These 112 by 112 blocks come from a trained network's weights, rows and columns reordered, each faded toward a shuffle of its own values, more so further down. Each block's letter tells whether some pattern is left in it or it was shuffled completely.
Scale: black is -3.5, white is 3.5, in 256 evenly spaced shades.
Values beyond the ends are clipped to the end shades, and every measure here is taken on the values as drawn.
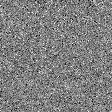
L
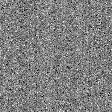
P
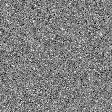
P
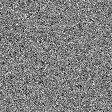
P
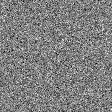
L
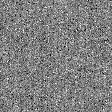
P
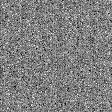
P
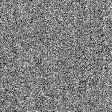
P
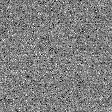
P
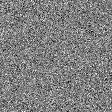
L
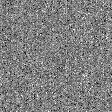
P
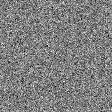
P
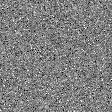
L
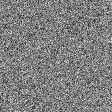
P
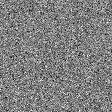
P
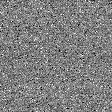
P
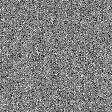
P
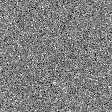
L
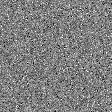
L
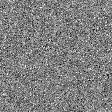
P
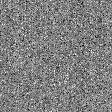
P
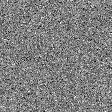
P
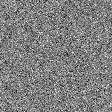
L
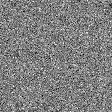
L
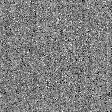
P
